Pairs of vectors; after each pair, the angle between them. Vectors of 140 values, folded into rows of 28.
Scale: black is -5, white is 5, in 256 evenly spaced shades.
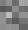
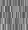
orthogonal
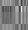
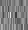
orthogonal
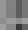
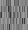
orthogonal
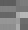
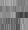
nearly opposite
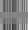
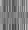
nearly parallel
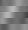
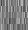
orthogonal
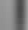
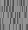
orthogonal
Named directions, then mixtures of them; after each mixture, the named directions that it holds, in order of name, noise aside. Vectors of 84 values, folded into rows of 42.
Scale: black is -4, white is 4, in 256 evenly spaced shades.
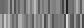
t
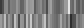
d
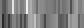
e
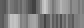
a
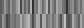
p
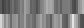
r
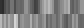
a, d, r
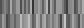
p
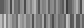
t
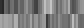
a, d, r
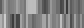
a, d, t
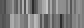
a, e, p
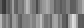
e, r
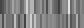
d, e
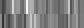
d, e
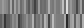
t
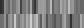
a, d, p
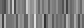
e, t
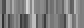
e, p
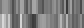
a, e, t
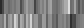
a, d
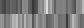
a, p, r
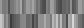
a, r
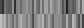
p, r, t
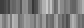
a, p, r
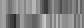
a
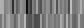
d, e, p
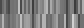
p, r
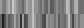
e, p, r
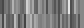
d, e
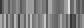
d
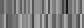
p, t
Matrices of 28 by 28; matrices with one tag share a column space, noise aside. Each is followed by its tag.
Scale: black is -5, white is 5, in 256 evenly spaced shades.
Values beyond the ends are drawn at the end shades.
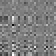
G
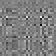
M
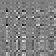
M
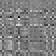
M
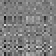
G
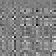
M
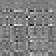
M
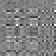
M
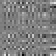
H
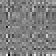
H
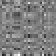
H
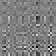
G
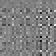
M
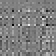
M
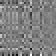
H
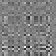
G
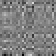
H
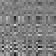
G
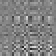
G
